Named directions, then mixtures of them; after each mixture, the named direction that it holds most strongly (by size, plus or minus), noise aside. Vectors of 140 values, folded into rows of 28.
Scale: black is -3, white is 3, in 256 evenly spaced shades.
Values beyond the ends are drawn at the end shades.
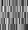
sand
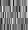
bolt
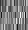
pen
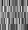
sand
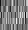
pen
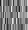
bolt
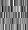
bolt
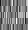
bolt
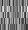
sand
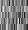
sand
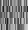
sand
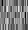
sand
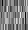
pen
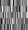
bolt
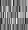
bolt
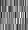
pen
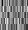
sand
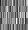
pen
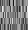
bolt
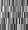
sand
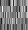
bolt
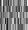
sand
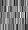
pen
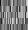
bolt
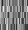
sand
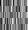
bolt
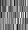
pen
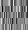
bolt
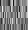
bolt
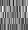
bolt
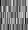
bolt
